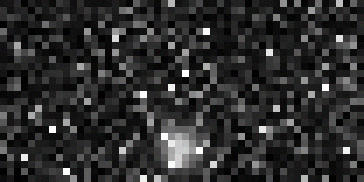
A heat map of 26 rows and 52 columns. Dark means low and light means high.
Ninth with the highest average: bottom middle. Slope: none. Histogram: skewed, a long tail of high values. Bumps: one, in the bottom middle. Average level on the scale: 20%.
